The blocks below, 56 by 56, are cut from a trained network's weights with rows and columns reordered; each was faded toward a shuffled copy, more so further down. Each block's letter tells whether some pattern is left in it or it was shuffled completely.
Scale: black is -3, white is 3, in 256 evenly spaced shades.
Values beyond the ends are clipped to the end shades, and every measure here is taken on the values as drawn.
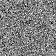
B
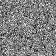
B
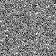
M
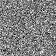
B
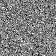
B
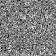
M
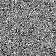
B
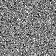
B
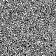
B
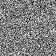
B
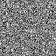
M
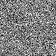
B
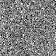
M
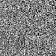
M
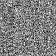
M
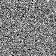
B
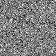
M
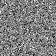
B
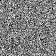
B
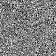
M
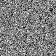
B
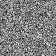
B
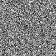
M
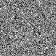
M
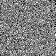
M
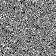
B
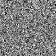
M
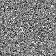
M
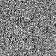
M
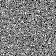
B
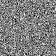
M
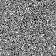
M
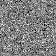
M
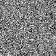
M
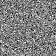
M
